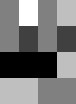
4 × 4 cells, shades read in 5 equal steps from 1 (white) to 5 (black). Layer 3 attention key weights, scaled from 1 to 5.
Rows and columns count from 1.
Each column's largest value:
5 5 5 4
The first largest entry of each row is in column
1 2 1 3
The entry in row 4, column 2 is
2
